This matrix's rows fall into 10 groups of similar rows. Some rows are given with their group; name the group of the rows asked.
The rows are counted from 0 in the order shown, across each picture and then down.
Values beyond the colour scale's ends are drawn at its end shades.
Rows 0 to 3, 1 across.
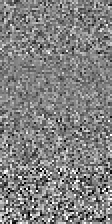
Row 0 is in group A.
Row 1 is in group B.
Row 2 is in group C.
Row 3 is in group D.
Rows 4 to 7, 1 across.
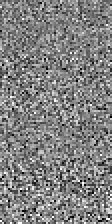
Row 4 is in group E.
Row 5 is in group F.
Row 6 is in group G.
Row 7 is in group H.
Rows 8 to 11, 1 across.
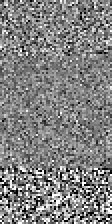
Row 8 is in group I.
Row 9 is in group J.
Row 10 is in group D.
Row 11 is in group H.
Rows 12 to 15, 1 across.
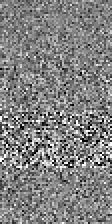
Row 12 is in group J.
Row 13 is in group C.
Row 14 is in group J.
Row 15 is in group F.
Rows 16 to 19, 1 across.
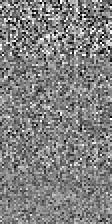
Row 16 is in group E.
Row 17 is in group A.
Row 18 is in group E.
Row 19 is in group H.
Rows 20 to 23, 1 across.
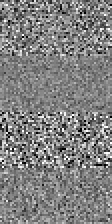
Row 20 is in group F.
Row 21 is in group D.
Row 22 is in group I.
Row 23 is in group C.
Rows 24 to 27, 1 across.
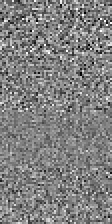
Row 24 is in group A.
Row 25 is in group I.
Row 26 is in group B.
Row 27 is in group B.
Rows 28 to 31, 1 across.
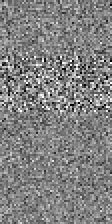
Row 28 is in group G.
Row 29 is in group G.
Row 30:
D
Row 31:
G
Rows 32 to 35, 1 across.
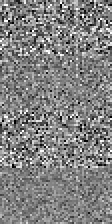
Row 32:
A
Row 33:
J
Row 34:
F
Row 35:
J
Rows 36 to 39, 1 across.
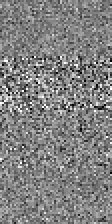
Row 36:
E
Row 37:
G
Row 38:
I
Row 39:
G
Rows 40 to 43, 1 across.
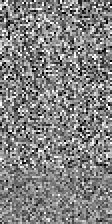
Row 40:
G
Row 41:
E
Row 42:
I
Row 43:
A
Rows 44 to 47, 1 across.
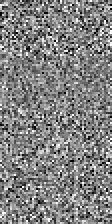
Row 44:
J
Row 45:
C
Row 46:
H
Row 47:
A
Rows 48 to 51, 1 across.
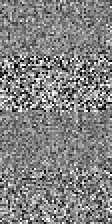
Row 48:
H
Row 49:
F
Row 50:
E
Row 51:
B
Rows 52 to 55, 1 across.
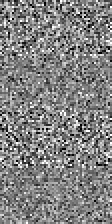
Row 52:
H
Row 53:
B
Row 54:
I
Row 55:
J
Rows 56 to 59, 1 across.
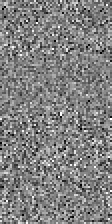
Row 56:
D
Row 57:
B
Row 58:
E
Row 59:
C
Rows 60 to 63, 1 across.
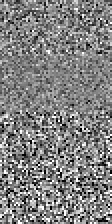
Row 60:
A
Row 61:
J
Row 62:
C
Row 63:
G
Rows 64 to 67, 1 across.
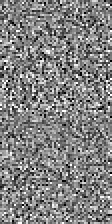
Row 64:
B
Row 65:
C
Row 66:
B
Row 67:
F
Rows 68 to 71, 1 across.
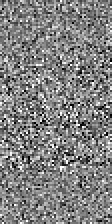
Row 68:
H
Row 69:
G
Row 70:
D
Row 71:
I
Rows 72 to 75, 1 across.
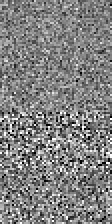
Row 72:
G
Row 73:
F
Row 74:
H
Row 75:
D
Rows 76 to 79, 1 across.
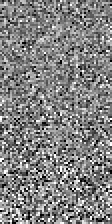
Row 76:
H
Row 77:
A
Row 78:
J
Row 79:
D
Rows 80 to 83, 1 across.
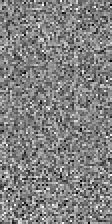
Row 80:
G
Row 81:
A
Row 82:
C
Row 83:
F
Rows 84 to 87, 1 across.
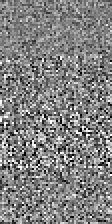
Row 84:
H
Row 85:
E
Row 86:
C
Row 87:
F
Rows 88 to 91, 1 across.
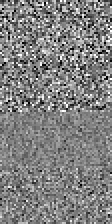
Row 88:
H
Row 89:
D
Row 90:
C
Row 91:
E
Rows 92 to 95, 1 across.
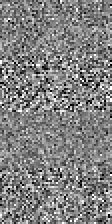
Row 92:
E
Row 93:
J
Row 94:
G
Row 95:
E
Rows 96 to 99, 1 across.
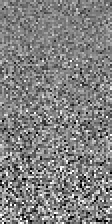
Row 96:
D
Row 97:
J
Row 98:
D
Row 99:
I
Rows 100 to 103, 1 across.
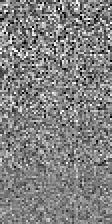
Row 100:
C
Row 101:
F
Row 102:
G
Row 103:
A
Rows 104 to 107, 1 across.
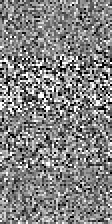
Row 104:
I
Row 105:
G
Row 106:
B
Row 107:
C
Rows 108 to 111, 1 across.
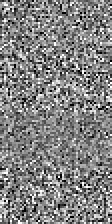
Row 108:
F
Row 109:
H
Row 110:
A
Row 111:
C
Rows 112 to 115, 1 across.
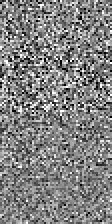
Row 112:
I
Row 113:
F
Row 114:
F
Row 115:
J
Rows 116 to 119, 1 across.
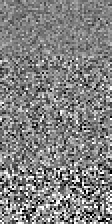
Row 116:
A
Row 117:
J
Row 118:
E
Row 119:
H
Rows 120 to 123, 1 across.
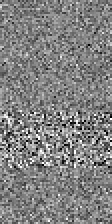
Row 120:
J
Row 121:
D
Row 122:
G
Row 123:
A
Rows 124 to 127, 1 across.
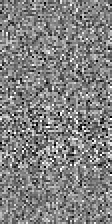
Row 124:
B
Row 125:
B
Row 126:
E
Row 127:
E
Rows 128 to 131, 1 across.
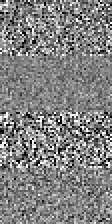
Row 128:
C
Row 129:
B
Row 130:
C
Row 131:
H
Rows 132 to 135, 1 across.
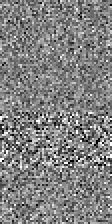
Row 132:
E
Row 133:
D
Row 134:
J
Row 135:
F
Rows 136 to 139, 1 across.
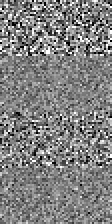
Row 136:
B
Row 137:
J
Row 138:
A
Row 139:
J
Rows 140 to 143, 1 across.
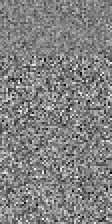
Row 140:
H
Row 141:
B
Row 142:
F
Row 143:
G
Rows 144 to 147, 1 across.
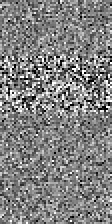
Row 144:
E
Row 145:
H
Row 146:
D
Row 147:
J
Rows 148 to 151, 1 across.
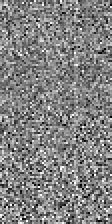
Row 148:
G
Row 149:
A
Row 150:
F
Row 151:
I
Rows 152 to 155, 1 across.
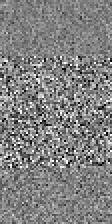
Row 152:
C
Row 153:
G
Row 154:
D
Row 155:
F
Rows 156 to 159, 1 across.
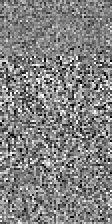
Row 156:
H
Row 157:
G
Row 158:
B
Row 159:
C
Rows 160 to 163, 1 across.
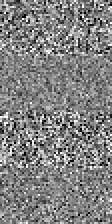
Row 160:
A
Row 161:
B
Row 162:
C
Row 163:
J
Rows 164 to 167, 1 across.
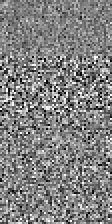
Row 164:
C
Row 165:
B
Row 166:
H
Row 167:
B
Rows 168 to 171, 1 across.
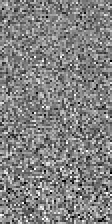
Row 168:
F
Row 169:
G
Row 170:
B
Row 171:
G
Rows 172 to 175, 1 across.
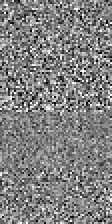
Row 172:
A
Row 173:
B
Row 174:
E
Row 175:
J
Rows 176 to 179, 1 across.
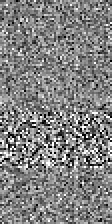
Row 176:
C
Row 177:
G
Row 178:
B
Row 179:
A
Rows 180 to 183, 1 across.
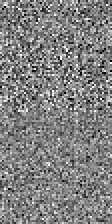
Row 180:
D
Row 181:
E
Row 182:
A
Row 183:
F
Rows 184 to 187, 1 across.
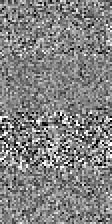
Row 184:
H
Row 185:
I
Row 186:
J
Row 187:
H
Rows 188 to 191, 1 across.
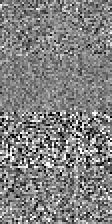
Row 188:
J
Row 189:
E
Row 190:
B
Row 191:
A
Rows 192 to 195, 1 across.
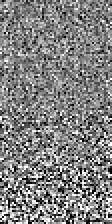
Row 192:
C
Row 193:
C
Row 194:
J
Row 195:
B
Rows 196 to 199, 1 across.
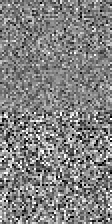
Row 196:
E
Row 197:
J
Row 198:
G
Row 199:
C
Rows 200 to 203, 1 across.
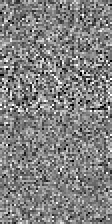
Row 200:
A
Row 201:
C
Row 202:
C
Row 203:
D
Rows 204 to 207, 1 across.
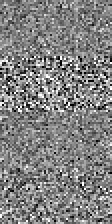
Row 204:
A
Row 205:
G
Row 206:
J
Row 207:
A
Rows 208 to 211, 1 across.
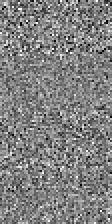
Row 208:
D
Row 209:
G
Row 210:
B
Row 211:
E
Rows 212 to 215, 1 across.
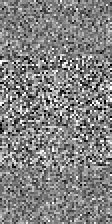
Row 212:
D
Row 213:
J
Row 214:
F
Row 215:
E
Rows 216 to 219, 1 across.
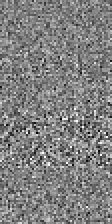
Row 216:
B
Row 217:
E
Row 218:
A
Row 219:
B
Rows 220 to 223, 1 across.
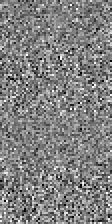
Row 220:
J
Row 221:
E
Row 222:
I
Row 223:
C
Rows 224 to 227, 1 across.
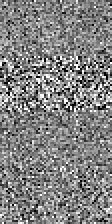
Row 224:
G
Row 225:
G
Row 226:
F
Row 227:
I
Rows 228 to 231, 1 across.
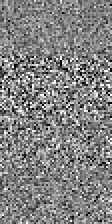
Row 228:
G
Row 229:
F
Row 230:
H
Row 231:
J
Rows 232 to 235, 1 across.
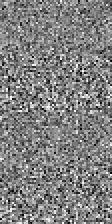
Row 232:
D
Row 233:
B
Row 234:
J
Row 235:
B
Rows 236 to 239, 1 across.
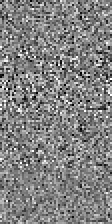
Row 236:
I
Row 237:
C
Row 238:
I
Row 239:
C
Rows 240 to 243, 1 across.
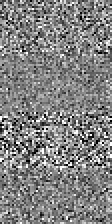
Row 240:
I
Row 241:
H
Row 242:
J
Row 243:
D
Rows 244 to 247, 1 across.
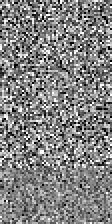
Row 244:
E
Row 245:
F
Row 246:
G
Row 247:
C
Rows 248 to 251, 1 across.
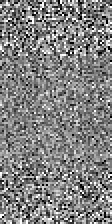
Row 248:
E
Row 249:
E
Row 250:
G
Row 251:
J
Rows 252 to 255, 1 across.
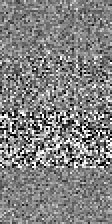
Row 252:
A
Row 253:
E
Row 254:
H
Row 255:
F
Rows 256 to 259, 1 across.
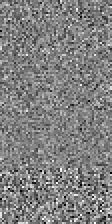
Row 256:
E
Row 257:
J
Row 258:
I
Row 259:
E
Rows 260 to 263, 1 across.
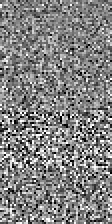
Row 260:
J
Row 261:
C
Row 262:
F
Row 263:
B
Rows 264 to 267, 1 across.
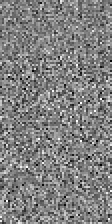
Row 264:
E
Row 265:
E
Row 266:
J
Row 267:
C
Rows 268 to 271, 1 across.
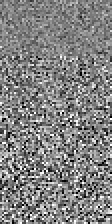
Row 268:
I
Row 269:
I
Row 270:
G
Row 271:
F
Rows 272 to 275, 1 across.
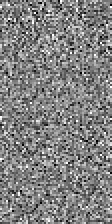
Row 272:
E
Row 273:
H
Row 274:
J
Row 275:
B
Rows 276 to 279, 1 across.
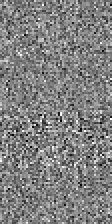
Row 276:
G
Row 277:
C
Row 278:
E
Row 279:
E
